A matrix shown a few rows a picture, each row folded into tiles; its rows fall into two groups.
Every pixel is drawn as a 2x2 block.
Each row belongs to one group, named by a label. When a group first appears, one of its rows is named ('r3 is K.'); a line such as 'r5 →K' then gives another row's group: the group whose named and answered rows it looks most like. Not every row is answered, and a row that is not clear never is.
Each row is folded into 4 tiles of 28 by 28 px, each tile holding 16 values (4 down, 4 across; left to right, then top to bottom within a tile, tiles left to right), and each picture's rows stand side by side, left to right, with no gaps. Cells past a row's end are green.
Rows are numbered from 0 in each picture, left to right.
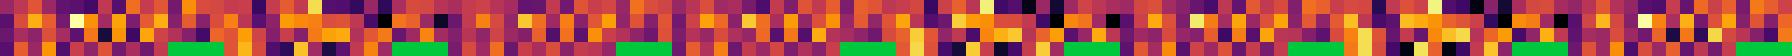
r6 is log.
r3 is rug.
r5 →rug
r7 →rug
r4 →log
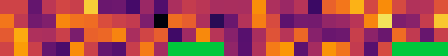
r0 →log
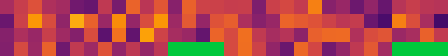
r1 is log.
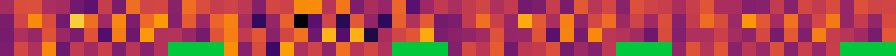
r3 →rug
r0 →rug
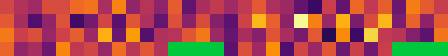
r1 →rug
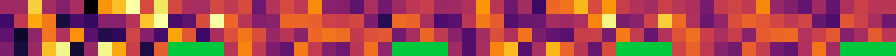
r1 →log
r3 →log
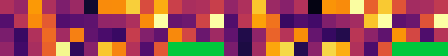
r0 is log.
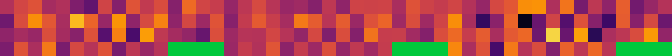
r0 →rug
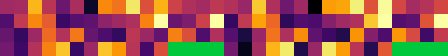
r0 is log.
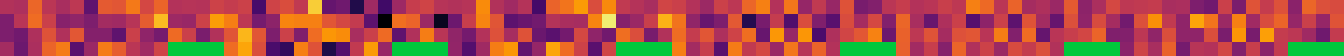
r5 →rug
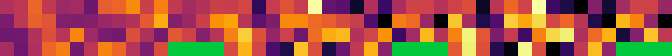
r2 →log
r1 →log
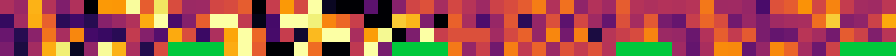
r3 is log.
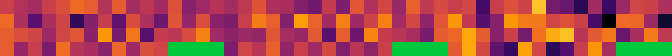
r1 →rug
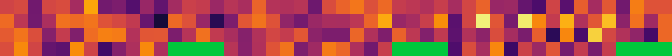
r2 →rug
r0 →log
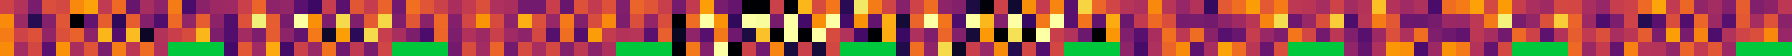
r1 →rug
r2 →rug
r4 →rug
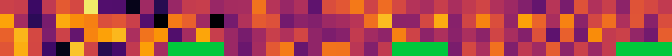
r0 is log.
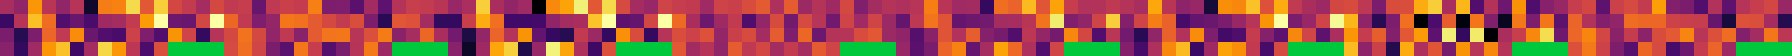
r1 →log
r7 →log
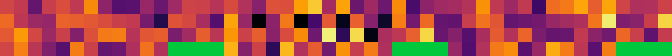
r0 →log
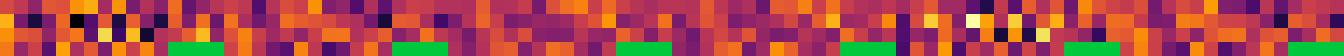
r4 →rug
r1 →log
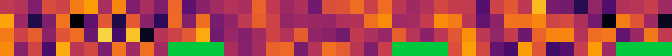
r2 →log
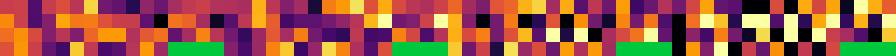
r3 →rug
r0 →log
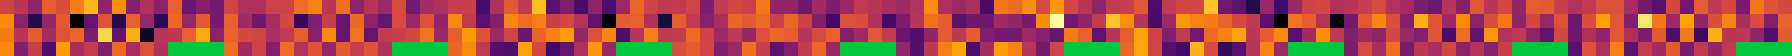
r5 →log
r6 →rug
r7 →rug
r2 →log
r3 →log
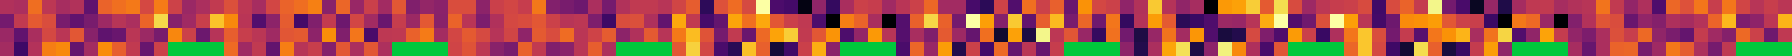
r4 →rug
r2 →log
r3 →log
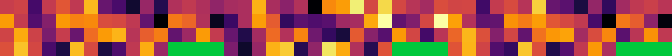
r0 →log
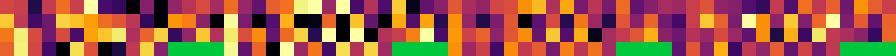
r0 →log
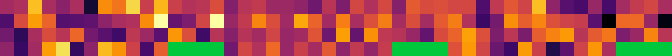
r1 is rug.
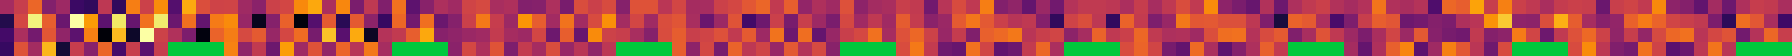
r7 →log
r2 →rug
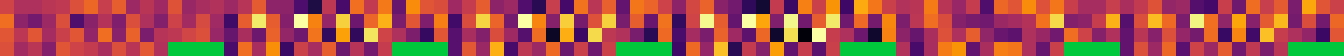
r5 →rug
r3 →rug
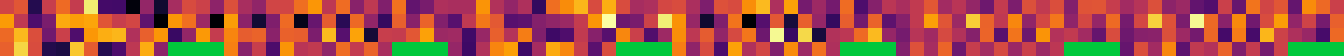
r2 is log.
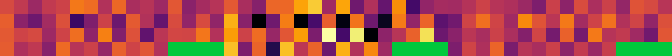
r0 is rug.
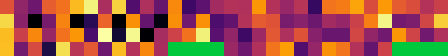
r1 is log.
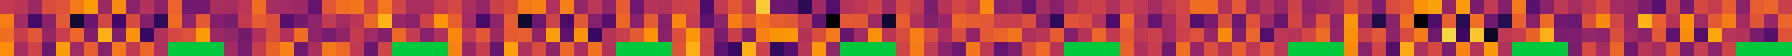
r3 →log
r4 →log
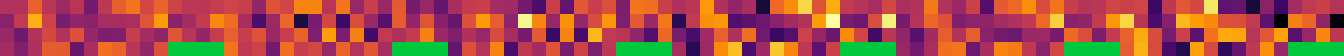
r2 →rug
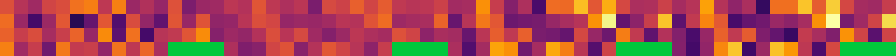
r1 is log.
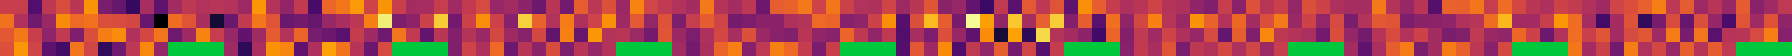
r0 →log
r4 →rug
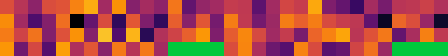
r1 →log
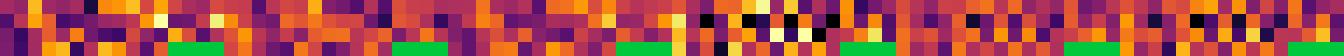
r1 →log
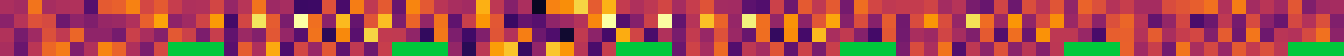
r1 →rug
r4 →rug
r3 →rug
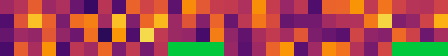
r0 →rug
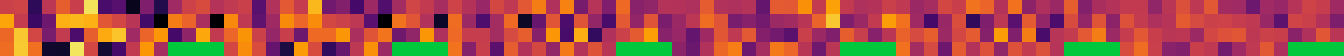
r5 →log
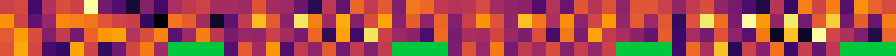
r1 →rug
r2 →rug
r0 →log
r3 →rug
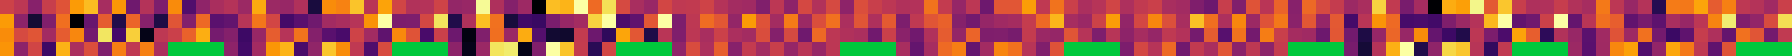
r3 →rug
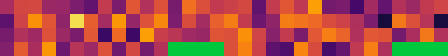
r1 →log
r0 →rug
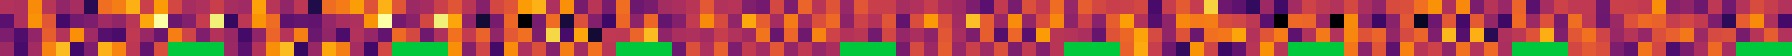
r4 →rug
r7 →log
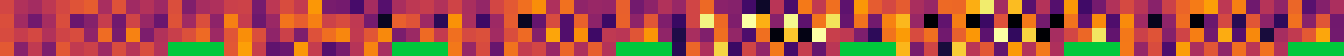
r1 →log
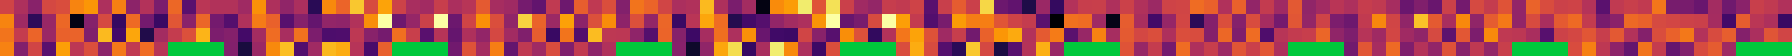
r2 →rug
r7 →log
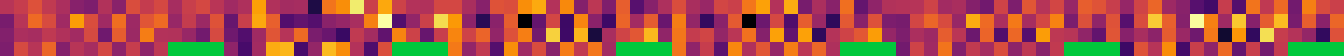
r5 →rug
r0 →rug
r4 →rug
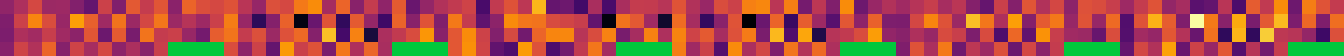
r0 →rug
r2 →log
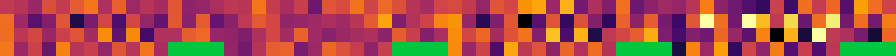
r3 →rug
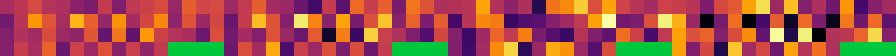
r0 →rug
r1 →rug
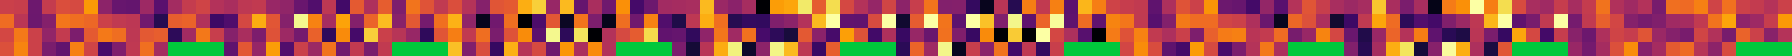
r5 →log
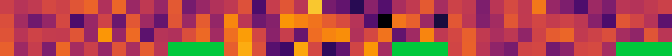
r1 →log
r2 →log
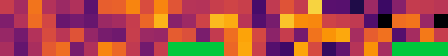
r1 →log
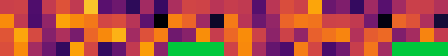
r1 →log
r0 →log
